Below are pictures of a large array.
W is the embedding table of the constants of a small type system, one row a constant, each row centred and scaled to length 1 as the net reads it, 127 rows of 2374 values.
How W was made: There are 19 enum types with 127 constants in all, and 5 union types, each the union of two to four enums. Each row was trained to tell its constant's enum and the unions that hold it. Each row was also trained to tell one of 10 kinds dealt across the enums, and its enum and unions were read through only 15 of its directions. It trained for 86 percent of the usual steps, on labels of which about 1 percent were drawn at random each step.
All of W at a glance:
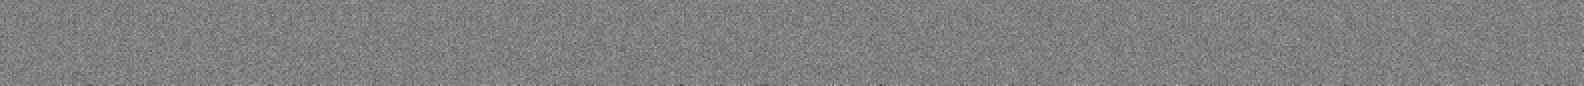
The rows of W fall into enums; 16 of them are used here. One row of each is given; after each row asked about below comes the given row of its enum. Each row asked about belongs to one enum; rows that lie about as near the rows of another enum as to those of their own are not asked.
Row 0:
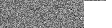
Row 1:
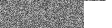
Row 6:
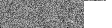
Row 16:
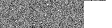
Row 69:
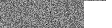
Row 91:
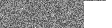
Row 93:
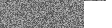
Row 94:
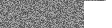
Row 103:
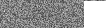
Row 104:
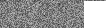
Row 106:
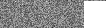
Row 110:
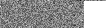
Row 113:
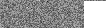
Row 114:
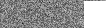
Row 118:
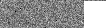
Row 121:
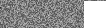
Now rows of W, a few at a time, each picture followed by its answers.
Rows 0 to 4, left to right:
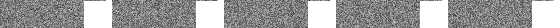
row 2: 69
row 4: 106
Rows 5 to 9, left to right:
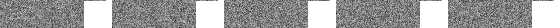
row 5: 69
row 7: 94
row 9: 103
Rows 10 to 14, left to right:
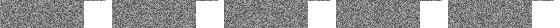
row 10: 110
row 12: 0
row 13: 104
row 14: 6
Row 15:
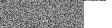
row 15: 1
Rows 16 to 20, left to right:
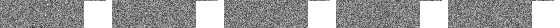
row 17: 113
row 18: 104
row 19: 93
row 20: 6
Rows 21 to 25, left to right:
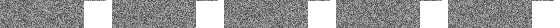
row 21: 106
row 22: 113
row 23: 104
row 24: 104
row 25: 121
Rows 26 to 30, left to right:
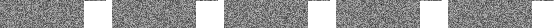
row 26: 93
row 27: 106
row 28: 93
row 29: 94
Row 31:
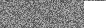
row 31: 94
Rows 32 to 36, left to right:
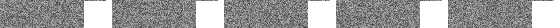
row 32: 113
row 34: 114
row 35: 113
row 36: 6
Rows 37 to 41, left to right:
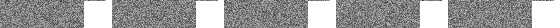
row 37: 106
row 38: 118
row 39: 104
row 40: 1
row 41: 0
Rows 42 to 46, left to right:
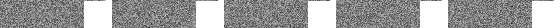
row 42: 114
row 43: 91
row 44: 69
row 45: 113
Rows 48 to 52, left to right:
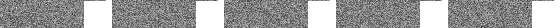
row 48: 110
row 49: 121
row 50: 114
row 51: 113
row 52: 1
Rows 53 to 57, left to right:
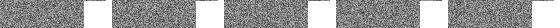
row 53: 1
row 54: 114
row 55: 93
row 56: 91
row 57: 114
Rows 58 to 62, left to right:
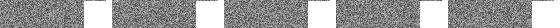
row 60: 118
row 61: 121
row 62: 114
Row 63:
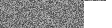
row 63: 93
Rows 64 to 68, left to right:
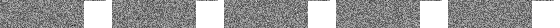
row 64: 94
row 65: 103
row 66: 6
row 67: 94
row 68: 114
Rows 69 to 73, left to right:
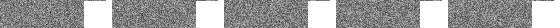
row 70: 110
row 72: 93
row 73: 1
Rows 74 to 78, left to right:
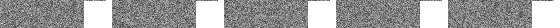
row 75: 106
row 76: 104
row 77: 94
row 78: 103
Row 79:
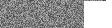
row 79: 69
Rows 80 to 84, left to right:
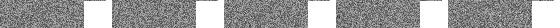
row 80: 103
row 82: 110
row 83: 103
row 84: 1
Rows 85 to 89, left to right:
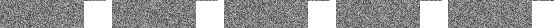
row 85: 103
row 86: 114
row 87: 94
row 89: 0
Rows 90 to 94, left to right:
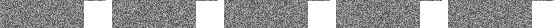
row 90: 106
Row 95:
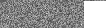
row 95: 104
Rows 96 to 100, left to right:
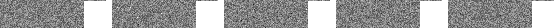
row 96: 6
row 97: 110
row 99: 118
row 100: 103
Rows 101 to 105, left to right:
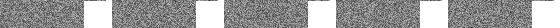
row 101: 93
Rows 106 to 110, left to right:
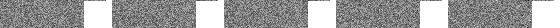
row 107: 113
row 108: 113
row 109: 6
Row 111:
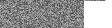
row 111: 1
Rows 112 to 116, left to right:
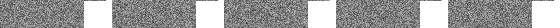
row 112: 121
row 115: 94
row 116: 1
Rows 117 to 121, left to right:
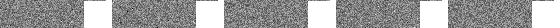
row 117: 110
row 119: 6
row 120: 110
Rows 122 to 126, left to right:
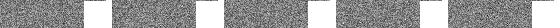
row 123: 0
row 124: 110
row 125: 69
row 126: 6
